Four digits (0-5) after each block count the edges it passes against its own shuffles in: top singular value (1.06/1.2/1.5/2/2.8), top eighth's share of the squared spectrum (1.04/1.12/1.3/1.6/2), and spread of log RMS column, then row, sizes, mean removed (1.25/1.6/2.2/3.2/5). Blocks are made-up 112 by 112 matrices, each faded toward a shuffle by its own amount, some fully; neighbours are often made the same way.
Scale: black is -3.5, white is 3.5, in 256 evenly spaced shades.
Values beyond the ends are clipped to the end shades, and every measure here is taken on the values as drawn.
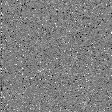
2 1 1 0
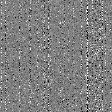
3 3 4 0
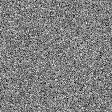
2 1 0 0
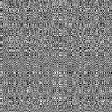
5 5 4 4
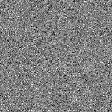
3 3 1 2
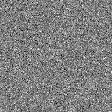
3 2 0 0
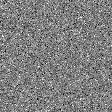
0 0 0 0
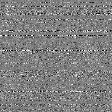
2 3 0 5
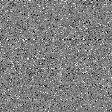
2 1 0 2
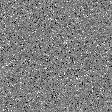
0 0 0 0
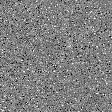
0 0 0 0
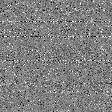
2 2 0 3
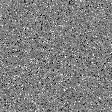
0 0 0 0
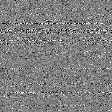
2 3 0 4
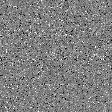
1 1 0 2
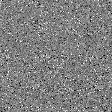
0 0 0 1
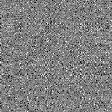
4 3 2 2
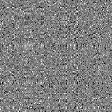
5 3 2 2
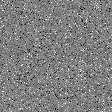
0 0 0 0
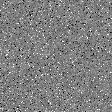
0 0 0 0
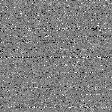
2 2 0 3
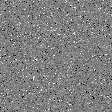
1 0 0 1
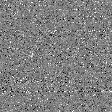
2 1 0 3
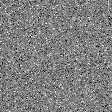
2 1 0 0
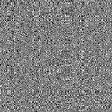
5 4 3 3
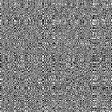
5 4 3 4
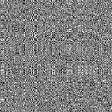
5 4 3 3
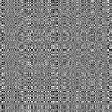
5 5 4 4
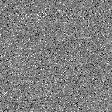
3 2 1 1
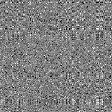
5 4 3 3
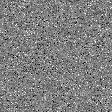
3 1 0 0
